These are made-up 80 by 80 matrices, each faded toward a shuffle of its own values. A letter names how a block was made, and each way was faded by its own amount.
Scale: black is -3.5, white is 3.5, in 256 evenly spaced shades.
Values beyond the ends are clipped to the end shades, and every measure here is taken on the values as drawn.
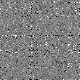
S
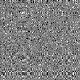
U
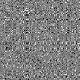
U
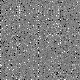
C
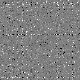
S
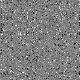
C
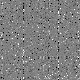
C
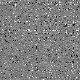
S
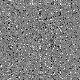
C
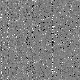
C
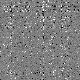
S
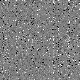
C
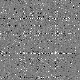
S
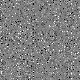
C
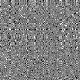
U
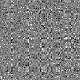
U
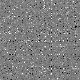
S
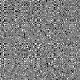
U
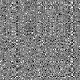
U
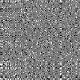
U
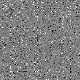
C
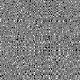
U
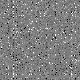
C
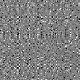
U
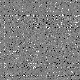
S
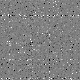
S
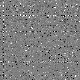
S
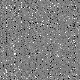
C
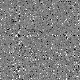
C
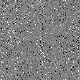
C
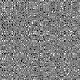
U
